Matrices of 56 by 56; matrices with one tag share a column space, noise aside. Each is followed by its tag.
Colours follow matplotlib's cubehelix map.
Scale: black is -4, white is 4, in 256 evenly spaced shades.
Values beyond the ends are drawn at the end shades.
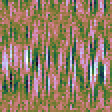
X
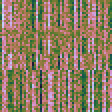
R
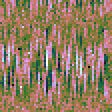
X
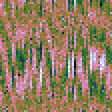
X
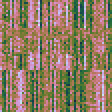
R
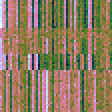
R
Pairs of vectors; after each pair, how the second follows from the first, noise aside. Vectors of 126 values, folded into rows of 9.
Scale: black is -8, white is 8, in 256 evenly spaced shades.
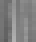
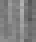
reversed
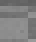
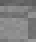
copied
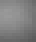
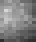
scaled up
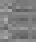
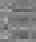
copied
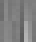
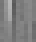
reversed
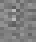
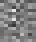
scaled up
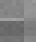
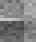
scaled up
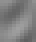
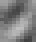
scaled up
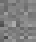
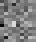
scaled up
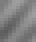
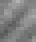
copied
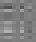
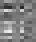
scaled up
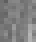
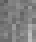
copied
